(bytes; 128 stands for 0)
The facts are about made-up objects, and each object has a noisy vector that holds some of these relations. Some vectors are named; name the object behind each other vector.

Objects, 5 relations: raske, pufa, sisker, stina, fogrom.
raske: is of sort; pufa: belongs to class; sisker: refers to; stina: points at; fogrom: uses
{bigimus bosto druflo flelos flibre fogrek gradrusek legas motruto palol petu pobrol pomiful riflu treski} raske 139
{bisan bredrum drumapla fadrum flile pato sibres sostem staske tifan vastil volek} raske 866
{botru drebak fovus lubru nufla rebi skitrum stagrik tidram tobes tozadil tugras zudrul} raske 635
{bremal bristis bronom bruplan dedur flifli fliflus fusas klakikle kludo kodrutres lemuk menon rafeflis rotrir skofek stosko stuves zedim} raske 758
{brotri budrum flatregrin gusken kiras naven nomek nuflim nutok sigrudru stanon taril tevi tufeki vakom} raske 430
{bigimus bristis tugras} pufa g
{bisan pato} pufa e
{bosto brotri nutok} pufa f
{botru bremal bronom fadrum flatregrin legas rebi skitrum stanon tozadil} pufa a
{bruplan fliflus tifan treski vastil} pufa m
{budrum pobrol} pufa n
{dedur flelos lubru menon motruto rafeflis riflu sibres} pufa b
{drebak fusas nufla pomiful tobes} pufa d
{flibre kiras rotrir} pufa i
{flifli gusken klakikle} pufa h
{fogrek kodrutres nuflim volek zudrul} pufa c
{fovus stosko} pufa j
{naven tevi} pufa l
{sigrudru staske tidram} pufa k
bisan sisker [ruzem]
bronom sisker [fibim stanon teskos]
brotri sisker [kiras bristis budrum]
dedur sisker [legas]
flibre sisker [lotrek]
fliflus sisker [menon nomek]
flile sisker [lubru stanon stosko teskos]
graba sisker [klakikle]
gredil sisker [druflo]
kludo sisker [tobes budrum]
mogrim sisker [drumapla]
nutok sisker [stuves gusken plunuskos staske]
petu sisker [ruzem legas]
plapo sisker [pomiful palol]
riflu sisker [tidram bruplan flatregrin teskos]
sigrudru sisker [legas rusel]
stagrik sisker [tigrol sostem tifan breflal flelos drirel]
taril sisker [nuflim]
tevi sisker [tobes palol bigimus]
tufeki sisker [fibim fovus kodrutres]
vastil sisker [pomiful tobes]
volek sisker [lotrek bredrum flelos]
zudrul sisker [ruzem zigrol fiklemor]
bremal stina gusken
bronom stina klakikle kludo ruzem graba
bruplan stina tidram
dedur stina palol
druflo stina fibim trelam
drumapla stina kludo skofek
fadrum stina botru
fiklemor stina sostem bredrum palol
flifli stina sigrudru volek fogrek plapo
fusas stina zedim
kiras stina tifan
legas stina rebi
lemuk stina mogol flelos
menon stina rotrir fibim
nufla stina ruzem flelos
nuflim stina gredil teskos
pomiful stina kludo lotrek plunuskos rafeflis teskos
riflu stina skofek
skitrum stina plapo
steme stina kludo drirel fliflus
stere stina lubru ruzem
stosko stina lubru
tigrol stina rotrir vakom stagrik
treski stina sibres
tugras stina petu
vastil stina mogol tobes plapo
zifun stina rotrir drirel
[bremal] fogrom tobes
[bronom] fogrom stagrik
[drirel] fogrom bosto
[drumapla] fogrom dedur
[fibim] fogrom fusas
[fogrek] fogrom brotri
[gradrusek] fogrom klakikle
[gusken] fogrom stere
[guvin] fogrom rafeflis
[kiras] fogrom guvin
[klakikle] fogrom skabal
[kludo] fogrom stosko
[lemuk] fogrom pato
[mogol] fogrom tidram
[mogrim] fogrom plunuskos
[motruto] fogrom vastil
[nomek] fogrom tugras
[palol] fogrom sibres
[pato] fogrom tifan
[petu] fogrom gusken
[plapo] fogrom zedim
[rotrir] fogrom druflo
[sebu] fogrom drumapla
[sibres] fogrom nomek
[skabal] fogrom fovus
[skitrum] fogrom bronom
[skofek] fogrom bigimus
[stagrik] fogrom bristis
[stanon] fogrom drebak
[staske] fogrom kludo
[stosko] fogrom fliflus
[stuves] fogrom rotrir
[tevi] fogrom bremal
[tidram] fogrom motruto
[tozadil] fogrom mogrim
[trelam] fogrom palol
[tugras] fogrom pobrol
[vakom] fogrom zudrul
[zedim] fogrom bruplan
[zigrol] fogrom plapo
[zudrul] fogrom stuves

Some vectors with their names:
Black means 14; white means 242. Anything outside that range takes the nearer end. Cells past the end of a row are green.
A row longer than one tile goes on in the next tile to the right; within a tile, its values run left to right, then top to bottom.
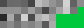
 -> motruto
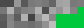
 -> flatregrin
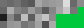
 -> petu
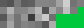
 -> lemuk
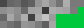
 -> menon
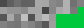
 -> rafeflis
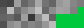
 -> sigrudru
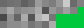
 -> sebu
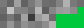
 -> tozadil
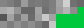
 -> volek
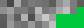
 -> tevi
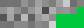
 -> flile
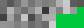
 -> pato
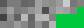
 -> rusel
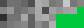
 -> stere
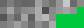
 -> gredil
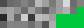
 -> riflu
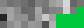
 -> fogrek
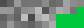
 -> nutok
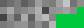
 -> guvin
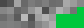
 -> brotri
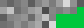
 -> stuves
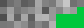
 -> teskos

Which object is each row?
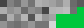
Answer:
sibres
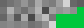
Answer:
fadrum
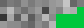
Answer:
tifan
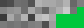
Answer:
dedur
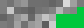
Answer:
zudrul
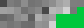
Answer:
nomek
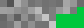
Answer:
flifli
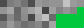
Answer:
fusas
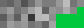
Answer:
mogol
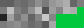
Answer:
bruplan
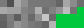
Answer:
klakikle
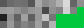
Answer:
gradrusek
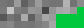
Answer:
stagrik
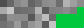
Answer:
rotrir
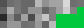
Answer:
legas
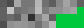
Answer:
tidram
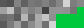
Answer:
vakom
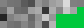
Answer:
bristis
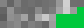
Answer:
nuflim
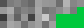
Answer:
flibre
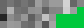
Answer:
treski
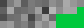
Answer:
budrum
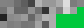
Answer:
bigimus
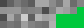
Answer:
lubru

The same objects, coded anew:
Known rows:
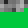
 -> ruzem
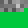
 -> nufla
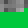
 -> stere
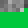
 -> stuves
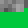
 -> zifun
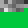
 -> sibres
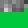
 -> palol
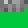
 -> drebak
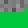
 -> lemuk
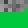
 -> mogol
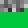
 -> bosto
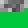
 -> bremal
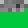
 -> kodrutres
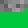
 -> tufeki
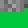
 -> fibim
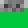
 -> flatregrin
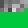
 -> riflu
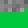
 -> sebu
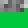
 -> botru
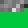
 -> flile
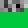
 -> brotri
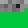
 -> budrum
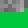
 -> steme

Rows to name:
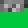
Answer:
tifan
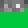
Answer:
drumapla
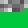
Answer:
tugras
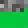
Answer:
plapo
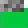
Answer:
skitrum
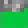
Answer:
druflo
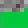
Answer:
gusken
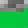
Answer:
fadrum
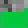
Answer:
lubru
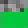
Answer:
sigrudru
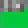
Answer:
gradrusek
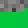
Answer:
zedim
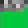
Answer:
pomiful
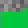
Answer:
staske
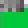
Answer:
fogrek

